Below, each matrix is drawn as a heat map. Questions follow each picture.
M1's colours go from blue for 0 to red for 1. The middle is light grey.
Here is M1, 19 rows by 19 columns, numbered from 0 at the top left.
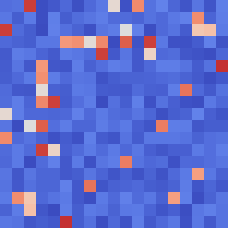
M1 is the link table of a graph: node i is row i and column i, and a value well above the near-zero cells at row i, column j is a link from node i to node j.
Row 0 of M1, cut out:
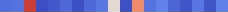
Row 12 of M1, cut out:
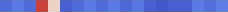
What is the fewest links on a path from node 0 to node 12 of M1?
4
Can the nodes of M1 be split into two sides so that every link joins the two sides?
yes
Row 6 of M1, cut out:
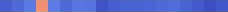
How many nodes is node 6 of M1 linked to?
1
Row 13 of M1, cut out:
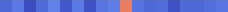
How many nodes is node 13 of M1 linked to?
1
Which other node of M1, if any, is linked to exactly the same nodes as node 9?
node 11
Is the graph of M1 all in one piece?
yes
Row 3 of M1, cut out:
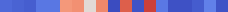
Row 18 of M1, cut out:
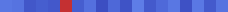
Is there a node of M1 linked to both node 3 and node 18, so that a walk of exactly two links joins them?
yes
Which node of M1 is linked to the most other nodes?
node 3
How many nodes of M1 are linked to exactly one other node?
9
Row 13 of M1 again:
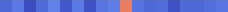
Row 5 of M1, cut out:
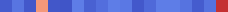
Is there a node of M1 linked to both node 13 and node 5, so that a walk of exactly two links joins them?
no
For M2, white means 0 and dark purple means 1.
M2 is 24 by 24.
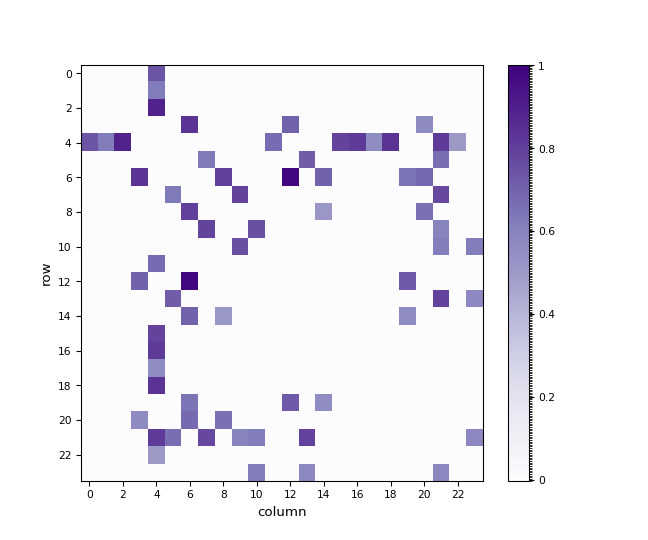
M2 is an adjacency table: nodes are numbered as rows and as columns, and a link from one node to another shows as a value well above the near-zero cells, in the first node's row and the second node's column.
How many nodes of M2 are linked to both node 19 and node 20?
1
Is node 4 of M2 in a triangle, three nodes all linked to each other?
no
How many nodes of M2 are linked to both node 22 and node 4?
0
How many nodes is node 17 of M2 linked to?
1
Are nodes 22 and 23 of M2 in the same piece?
yes
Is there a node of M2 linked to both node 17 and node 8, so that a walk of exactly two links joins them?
no
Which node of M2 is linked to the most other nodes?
node 4
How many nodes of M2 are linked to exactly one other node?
9
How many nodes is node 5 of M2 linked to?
3
